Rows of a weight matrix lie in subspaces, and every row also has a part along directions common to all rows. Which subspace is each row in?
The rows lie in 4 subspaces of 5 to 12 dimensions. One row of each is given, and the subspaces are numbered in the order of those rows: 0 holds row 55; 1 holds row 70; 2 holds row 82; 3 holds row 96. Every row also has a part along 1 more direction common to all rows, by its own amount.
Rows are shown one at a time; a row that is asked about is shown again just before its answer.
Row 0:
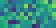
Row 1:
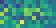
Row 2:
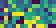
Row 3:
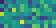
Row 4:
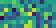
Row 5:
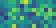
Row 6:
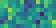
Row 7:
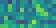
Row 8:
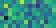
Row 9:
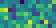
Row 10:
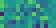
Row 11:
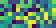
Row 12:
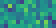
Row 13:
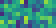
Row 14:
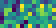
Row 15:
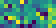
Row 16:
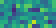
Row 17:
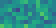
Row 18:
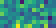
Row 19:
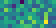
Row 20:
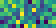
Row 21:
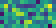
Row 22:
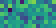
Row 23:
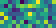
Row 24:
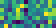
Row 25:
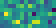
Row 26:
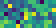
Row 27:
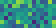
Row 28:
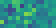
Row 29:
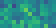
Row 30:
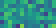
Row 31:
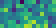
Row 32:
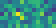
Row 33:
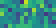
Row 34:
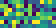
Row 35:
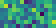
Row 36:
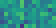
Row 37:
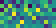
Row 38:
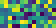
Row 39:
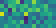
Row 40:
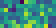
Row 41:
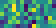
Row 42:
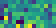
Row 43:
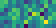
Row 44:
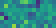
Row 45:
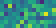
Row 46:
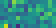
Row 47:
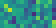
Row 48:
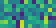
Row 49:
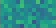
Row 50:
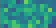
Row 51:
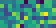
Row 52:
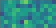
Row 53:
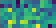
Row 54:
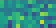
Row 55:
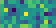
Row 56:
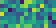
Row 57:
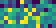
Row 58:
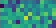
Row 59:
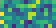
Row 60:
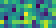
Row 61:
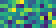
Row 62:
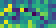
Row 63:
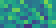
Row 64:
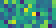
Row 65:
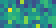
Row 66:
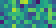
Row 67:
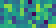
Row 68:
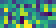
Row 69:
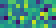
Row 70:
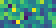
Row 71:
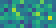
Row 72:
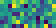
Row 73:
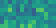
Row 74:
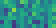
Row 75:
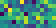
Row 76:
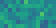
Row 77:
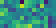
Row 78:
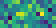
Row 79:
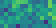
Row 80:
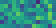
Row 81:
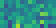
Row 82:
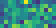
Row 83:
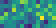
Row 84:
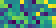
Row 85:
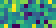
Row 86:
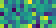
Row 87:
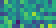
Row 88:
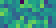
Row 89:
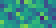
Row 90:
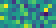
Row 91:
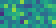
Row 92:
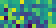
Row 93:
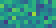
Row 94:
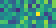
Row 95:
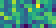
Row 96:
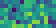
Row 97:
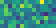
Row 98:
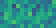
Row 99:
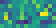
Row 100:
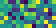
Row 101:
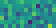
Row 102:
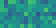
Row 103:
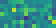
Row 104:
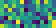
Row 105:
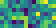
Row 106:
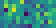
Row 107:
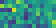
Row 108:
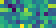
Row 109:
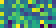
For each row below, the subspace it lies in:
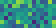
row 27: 3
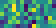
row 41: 0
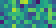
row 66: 2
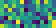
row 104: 3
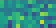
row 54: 1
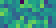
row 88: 1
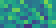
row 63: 3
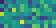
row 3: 0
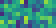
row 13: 1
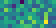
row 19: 3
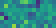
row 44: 2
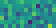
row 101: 2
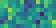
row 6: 3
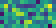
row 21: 2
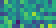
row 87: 1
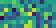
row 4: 3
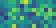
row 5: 2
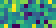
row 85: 3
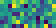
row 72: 3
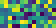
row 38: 3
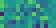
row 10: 0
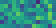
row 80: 2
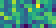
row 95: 2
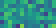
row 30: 1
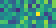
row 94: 0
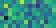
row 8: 2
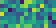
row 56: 1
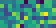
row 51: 1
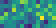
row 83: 3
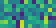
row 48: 3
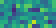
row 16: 0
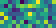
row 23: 2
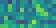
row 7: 3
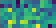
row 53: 0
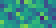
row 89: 3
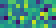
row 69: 2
